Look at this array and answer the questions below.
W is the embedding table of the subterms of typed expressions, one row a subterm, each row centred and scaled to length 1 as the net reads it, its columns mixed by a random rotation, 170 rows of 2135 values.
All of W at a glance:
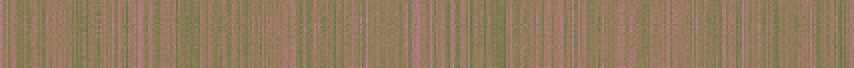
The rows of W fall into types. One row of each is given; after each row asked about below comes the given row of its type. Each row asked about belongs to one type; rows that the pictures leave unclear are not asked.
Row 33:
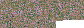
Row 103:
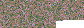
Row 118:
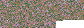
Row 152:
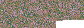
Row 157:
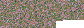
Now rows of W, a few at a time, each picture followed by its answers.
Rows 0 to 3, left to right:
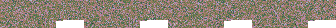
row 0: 157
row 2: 33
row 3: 103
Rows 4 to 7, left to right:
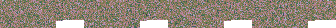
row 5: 33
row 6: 152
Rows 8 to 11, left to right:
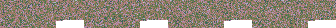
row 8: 103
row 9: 157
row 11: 157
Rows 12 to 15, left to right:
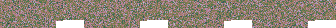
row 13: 157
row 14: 33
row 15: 118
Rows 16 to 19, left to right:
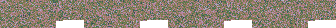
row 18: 152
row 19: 157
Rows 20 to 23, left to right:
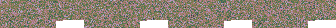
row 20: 33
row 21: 157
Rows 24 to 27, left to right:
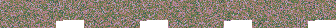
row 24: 152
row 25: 33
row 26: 118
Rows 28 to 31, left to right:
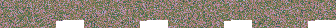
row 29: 33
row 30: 157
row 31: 152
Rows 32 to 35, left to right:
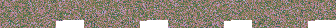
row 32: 118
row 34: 118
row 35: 152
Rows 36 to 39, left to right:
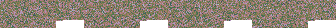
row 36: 152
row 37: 33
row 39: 157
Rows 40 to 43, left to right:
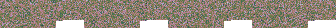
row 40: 118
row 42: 157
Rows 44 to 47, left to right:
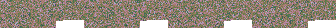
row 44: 118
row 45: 118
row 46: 33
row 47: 157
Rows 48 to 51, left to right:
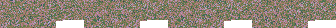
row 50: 152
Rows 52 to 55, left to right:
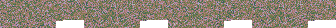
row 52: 118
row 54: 33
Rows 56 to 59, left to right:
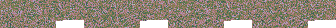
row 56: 33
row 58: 33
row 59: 33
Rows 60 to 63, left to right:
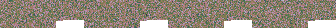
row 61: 33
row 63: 157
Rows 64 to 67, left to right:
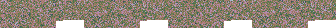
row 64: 118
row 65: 152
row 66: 118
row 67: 152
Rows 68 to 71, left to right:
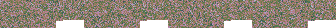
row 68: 152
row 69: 152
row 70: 103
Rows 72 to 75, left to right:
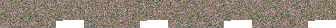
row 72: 157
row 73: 33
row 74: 118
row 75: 157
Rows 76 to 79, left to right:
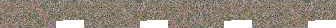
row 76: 157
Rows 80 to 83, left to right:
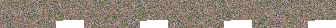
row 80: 33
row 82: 33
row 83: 152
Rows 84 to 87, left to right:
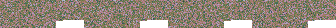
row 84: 118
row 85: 157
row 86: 157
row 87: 33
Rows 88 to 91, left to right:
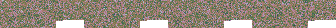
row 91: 118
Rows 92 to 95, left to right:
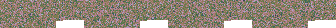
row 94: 152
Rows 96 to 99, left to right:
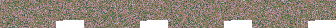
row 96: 152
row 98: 103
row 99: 157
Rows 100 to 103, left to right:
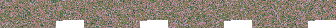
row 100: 118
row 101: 152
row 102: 157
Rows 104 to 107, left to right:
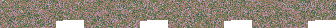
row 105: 152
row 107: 152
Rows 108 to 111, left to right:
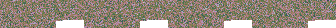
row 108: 33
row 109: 157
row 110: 152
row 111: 152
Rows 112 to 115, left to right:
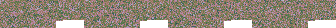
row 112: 152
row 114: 152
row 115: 157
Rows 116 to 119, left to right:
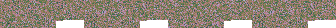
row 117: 33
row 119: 33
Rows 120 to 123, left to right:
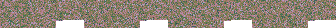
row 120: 118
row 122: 152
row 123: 103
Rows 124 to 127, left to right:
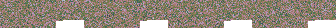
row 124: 118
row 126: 33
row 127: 152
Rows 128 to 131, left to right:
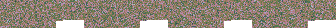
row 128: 157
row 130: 152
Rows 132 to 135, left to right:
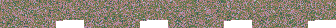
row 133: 157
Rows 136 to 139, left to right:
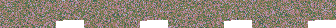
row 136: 118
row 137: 152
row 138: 157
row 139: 152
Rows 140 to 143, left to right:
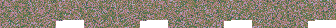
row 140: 118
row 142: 118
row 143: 157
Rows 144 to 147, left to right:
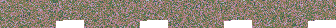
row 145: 118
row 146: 103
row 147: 103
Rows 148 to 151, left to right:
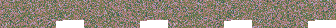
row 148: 33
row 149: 152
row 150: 33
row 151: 157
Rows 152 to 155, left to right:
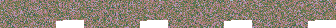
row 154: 118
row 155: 118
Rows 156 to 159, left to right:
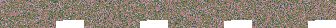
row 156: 33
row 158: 152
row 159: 103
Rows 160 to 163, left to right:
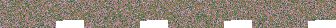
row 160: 118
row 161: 157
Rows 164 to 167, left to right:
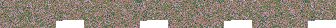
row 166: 118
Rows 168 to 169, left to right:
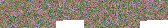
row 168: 152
